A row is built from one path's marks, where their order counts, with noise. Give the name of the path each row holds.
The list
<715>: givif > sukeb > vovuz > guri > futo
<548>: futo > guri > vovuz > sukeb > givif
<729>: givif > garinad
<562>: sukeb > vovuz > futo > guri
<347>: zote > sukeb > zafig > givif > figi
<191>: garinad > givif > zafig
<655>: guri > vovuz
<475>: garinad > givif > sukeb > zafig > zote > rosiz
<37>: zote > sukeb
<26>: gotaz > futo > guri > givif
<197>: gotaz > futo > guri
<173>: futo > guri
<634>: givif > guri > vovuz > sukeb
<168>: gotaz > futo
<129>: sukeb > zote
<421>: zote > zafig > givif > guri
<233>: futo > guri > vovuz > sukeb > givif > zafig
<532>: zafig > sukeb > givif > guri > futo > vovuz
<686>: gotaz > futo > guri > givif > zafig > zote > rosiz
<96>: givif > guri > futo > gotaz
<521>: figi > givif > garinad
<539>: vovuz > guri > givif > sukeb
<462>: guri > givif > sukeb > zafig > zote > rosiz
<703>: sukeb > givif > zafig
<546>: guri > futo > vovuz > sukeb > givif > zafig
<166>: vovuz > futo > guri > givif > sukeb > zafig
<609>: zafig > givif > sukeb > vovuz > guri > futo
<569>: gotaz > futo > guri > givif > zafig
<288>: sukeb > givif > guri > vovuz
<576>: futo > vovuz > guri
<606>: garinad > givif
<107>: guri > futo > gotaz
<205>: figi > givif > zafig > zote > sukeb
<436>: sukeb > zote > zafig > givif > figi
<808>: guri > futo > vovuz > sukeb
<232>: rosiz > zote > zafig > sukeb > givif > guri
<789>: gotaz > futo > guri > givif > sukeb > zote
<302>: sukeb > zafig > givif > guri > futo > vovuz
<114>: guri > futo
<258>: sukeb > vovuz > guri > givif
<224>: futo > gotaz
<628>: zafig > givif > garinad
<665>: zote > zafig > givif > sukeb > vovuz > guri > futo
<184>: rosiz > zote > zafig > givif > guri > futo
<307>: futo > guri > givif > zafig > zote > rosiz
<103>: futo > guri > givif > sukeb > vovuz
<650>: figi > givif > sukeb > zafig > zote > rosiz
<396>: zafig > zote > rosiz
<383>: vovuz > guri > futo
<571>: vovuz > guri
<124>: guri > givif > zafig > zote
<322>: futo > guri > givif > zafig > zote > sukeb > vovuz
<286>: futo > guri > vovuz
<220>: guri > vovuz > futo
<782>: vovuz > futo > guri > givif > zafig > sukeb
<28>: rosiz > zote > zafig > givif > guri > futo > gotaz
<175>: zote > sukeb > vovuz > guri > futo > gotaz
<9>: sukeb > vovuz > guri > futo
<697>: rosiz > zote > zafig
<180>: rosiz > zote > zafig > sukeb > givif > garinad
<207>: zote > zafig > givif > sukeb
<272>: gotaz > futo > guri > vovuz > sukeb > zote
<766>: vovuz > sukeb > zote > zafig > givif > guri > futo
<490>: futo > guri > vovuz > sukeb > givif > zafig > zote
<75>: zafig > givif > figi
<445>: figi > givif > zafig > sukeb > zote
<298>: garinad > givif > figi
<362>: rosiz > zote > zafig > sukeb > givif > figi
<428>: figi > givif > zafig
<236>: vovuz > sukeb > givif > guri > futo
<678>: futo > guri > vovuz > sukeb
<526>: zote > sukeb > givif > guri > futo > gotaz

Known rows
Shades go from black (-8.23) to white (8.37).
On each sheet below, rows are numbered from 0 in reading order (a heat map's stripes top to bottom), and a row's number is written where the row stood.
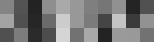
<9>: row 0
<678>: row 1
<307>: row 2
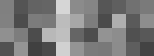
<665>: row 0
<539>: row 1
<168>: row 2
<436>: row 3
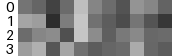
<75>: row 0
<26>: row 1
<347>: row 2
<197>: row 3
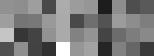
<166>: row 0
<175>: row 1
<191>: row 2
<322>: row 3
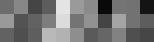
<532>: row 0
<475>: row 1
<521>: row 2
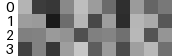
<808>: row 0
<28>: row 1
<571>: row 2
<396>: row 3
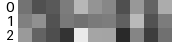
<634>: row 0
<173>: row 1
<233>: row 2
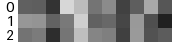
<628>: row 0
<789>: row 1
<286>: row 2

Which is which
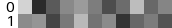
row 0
<298>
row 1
<569>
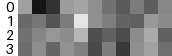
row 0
<220>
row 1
<207>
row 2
<526>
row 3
<96>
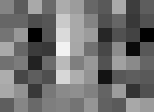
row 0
<236>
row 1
<428>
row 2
<302>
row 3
<548>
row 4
<184>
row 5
<546>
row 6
<562>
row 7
<421>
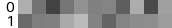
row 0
<576>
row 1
<37>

